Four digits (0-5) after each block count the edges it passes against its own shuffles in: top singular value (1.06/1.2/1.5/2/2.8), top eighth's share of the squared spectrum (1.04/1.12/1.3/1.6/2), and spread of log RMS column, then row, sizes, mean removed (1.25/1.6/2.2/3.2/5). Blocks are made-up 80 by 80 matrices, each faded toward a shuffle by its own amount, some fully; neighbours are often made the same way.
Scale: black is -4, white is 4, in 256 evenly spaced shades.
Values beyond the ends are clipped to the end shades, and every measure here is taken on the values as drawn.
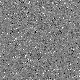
0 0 0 0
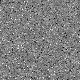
0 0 0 0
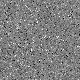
0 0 0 0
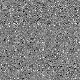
3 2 0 2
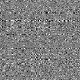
4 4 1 3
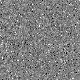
3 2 0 1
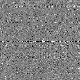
3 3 0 3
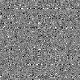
3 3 1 3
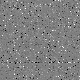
3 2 0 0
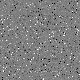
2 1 0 0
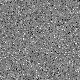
0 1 0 0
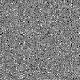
3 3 1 1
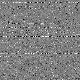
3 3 0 3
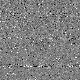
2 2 0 2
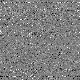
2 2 0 2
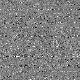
1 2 0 3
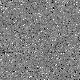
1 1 0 1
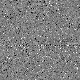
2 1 0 1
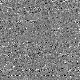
1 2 0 3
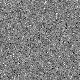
1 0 0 0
